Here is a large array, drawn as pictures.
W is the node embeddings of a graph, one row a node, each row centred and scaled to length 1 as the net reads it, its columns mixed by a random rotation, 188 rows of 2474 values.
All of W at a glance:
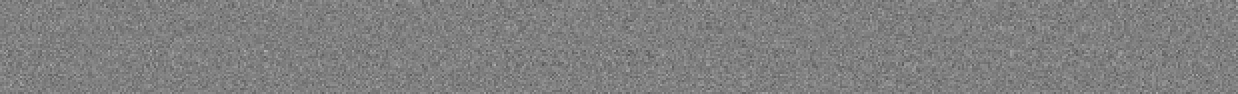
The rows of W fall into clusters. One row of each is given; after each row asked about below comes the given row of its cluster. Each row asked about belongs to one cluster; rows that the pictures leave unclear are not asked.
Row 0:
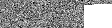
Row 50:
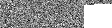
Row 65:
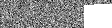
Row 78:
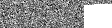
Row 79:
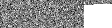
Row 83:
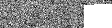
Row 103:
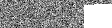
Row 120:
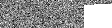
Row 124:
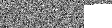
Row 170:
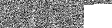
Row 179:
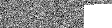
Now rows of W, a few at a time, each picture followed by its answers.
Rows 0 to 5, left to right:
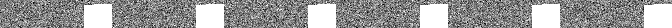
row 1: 103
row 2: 124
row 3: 0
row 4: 65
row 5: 0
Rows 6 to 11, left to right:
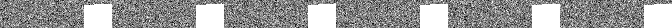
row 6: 179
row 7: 50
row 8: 65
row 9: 65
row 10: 78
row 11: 78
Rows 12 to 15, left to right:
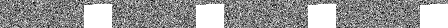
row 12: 0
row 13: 78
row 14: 78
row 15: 179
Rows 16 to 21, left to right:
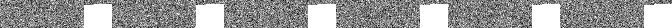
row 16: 170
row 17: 170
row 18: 79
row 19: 103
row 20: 78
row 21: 50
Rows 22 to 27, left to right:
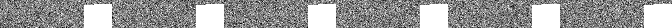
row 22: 83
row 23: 79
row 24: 65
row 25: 79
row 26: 79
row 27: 124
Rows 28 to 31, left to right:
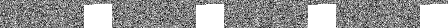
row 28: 78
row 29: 179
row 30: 170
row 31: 78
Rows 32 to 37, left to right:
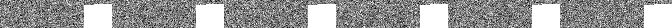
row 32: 170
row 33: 103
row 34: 79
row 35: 83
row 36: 179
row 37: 179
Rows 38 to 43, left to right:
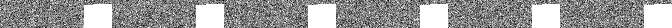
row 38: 170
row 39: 83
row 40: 78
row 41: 65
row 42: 103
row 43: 103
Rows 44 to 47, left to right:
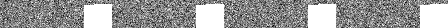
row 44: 179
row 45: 124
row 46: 50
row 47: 78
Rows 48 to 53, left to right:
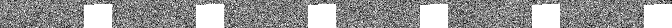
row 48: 83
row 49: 78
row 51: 0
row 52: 65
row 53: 83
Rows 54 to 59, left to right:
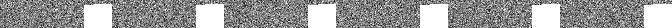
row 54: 124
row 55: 124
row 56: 65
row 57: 79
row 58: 124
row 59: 124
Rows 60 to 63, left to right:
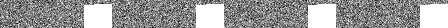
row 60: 65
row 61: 103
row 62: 0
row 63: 78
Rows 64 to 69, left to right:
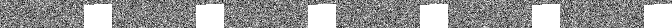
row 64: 103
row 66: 170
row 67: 124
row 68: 0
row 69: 78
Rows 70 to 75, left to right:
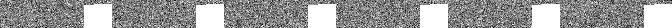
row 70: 170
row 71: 179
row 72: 120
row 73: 179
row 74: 170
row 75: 83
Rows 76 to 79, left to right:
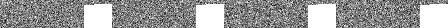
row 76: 50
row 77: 179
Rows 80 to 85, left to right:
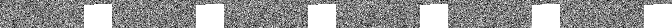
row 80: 120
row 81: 79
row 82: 83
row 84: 170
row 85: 79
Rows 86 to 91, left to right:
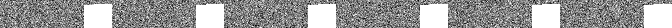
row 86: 78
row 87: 50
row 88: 83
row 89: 0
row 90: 65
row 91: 124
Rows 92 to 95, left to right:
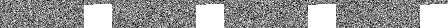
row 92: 79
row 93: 83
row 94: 0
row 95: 65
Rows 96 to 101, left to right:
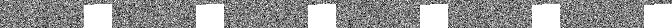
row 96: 170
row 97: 78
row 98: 124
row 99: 120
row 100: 103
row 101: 50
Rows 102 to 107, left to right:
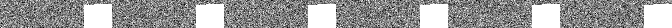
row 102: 103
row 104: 79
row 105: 103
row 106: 170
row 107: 79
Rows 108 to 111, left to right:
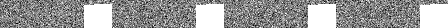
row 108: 65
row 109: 103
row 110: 83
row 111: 103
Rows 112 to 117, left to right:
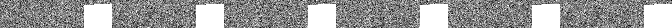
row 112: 65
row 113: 83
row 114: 170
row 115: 170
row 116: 79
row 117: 83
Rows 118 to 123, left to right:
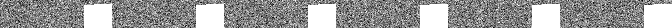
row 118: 65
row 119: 179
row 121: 79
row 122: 170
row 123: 0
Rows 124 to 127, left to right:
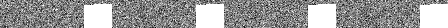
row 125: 103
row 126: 0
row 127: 103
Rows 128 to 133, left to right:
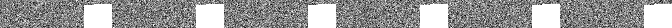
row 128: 0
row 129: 103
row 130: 0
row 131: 103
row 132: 50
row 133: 50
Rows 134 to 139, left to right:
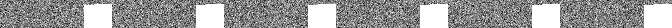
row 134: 103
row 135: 79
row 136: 78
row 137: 179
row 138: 50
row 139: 79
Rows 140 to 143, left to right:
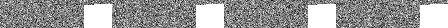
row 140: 50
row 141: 78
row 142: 79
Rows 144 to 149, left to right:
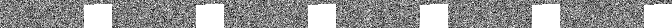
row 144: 103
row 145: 124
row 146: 78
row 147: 170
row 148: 179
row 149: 120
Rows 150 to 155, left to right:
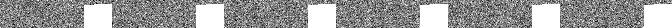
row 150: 120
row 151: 65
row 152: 103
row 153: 170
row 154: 78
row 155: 170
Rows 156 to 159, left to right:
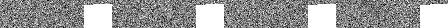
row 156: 79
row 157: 124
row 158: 79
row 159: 120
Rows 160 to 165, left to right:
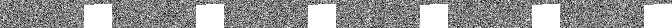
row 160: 50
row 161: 179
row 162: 179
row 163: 170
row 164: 65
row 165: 78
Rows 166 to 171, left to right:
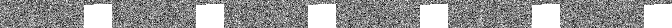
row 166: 170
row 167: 179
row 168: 78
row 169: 120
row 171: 120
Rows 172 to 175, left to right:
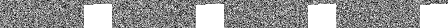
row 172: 79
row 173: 79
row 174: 65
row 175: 50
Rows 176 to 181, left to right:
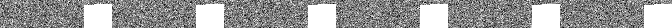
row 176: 78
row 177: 124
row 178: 170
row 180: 170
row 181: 179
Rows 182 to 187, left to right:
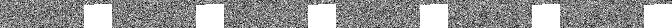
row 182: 103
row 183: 0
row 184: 65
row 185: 103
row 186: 83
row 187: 83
